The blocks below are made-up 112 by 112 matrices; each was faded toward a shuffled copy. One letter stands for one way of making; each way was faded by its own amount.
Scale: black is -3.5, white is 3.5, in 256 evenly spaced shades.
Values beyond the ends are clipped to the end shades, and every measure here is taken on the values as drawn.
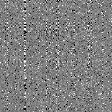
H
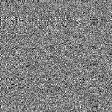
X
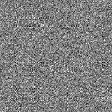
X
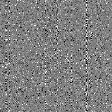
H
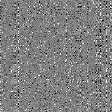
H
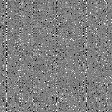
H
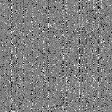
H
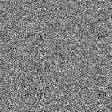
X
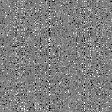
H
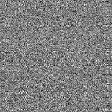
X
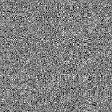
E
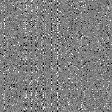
H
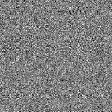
X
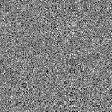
E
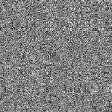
E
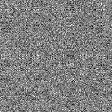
X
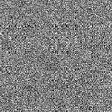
X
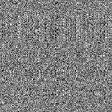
X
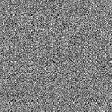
X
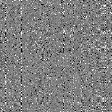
H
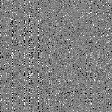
H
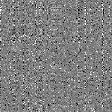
H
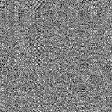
E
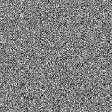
X
